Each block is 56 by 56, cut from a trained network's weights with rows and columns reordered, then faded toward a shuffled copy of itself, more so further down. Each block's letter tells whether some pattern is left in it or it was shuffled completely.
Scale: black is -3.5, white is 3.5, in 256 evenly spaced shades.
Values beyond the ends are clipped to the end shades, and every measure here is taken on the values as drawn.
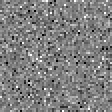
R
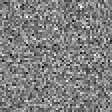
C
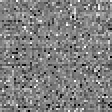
C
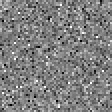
R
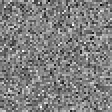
R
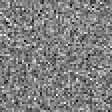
R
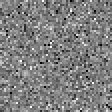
R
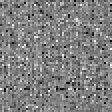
C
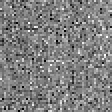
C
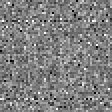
C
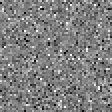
R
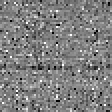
C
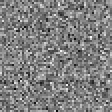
C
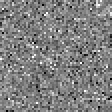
R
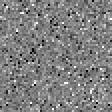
R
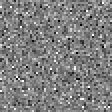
R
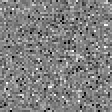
R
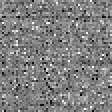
C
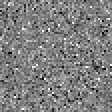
R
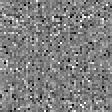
C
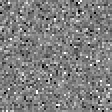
R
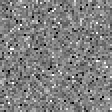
R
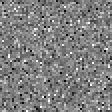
R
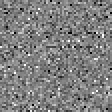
C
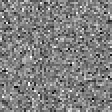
R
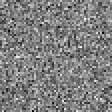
R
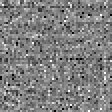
C
